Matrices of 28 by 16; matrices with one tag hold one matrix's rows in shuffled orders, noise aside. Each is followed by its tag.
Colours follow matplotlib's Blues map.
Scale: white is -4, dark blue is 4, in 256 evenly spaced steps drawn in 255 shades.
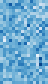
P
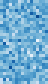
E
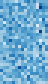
P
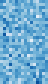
E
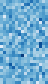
P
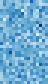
P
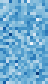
E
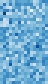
E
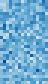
E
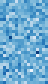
E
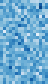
P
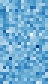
E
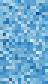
E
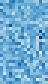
P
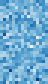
E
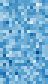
E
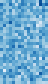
P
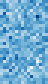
E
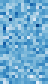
E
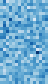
E
